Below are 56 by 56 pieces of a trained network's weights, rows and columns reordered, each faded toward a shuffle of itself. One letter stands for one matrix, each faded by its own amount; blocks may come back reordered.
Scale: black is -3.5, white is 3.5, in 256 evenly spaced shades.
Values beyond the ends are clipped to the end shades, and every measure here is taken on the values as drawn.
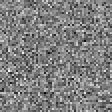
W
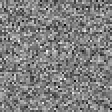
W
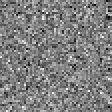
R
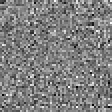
R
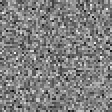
W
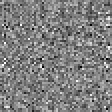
R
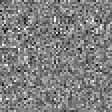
R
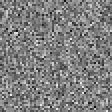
W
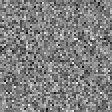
W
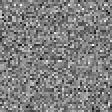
W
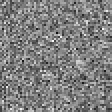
W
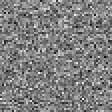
W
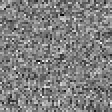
W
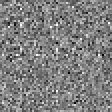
R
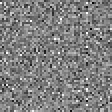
R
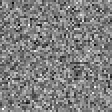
W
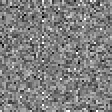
R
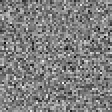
W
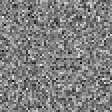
W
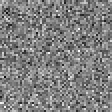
W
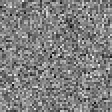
W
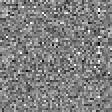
R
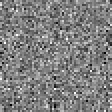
R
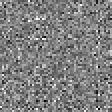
R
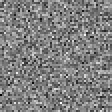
W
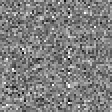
R
